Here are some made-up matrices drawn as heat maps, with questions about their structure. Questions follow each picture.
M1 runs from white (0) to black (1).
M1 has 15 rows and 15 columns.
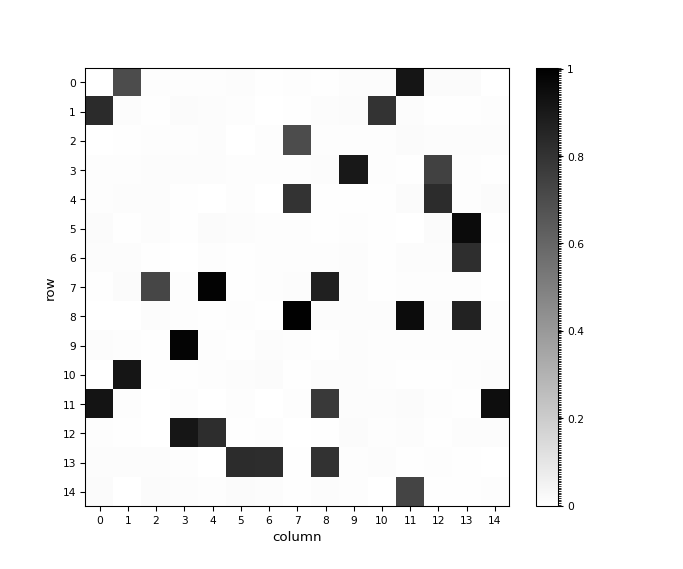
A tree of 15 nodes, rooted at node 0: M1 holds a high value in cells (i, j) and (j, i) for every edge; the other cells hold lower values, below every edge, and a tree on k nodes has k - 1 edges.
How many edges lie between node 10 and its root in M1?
2
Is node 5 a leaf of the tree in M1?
yes
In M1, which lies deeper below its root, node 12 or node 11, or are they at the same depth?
node 12
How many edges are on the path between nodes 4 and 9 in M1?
3
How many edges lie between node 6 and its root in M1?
4
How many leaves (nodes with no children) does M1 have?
6
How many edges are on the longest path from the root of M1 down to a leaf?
7
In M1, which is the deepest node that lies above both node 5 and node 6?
13
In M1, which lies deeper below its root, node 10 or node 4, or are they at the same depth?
node 4
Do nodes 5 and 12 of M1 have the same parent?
no
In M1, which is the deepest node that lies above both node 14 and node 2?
11
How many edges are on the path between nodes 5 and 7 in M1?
3
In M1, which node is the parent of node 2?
7
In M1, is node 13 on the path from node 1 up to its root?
no
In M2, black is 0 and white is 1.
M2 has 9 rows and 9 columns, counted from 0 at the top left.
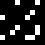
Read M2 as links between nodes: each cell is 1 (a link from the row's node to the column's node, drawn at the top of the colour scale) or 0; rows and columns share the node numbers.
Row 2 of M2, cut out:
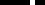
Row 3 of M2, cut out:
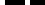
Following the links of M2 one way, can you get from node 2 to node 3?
yes
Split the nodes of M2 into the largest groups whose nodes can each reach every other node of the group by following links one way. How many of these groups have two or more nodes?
1
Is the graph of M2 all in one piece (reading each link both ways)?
no
